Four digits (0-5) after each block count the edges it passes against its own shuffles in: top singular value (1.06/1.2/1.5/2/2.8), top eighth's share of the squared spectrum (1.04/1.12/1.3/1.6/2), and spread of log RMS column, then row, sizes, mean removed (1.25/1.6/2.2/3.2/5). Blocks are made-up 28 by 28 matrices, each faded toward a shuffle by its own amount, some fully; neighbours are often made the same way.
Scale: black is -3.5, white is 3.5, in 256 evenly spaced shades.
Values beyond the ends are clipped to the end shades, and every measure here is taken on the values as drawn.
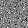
0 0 0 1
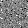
1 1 0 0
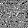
1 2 0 2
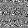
1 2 0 3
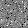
0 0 0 0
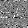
2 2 0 2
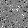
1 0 0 0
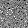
0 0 0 0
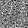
0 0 0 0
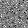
0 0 0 0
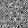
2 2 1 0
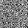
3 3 1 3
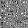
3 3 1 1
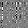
4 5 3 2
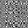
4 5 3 3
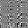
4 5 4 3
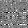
3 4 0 2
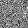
1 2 0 0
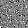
1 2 0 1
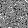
0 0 0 0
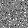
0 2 0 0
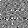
2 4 0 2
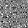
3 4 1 2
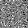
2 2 0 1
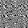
3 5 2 2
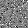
1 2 0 0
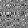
3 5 2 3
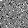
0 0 0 0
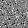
0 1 0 0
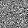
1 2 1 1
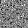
0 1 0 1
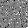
2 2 0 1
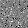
1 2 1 0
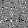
2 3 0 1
